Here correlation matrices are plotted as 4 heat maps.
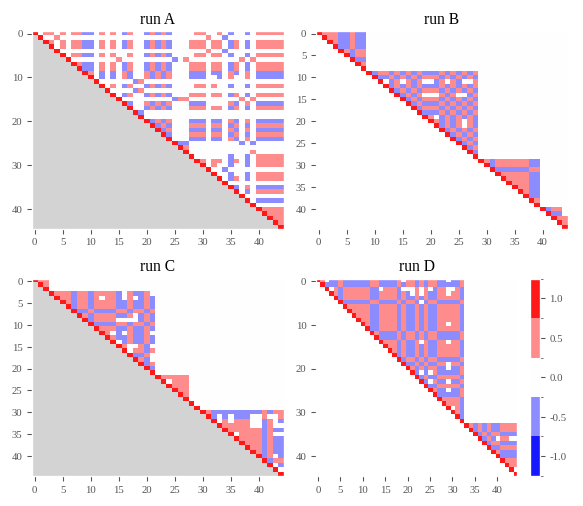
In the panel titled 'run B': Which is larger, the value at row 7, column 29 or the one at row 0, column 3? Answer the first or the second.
the second
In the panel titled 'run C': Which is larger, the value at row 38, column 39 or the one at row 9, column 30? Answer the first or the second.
the first
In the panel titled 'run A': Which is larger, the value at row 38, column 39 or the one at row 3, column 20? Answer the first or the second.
the first
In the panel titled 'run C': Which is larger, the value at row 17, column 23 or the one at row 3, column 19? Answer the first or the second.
the first
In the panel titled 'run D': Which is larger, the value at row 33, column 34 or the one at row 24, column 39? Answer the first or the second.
the first
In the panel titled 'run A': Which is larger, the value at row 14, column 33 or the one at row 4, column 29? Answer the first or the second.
the first
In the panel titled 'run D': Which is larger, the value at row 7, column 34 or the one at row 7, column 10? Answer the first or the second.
the second
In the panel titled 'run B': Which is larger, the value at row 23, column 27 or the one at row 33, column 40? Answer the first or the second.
the first
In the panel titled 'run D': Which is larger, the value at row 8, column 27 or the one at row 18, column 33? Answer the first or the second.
the first
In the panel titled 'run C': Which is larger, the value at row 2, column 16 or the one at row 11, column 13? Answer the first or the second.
the second
